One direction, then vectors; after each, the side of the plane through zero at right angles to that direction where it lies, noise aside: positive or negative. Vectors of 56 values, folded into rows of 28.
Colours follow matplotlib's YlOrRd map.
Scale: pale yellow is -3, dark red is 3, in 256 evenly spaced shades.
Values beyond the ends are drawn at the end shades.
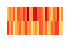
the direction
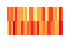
negative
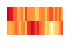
negative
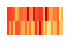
positive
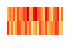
positive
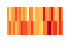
negative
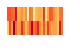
negative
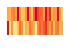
positive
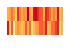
positive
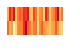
positive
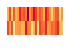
positive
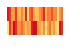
negative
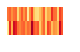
negative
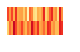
negative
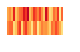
positive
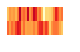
positive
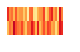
negative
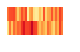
negative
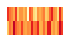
negative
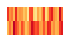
negative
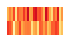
positive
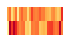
negative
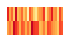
negative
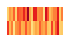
positive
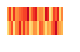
positive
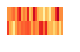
positive
